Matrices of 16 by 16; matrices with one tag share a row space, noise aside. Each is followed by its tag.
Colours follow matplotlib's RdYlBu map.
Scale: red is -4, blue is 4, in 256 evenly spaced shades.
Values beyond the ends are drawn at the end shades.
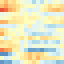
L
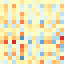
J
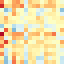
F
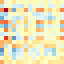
F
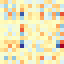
J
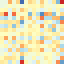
J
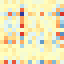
J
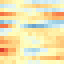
L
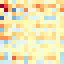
F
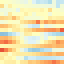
L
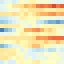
L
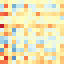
F
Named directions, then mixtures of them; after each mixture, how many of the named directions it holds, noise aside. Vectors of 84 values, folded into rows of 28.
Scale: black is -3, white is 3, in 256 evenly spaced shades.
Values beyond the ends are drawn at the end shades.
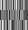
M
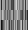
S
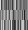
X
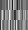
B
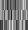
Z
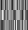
two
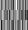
two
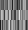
two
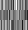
two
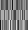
three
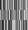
two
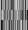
one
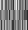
three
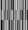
one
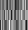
three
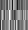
one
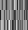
three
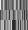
two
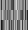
one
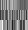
three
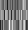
two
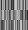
one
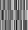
three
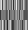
one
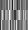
one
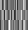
three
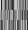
two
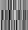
one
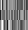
three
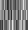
one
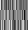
one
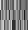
two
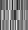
one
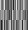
three
